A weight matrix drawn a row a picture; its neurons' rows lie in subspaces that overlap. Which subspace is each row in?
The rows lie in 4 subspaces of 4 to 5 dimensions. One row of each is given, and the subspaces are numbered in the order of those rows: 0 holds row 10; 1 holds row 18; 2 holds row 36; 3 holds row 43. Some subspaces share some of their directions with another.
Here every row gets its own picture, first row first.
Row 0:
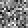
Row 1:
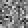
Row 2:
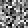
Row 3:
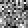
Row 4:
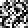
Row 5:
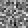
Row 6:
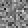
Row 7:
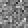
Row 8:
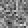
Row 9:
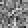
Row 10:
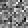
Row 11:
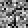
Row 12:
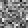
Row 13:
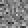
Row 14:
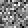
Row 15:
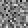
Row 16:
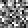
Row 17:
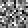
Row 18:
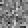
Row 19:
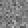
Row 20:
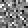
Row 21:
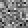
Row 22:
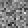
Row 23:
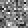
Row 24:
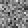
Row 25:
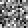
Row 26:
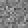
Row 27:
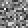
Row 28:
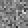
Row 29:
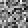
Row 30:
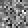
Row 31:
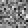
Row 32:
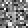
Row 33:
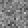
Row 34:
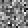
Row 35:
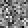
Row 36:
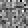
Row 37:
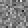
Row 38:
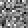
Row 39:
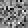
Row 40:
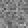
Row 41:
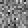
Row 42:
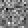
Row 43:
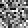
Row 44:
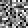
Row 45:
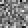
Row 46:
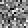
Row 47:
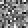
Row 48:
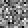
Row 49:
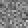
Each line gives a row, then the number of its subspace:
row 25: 2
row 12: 3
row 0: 0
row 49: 3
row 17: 3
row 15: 1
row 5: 3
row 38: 2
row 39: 0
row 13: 1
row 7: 0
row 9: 1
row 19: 1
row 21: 3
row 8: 1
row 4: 2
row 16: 3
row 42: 2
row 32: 1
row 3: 1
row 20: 3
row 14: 3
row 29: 0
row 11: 1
